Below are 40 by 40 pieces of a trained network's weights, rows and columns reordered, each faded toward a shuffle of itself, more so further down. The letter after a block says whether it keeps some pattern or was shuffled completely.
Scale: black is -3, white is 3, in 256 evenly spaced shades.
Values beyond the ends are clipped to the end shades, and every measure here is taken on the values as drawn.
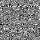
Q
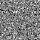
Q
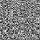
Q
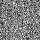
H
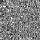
Q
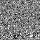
Q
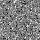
H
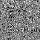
Q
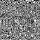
Q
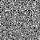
Q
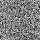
H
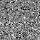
Q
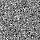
H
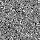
H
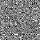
Q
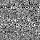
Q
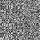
Q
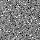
H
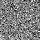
H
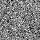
H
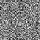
Q
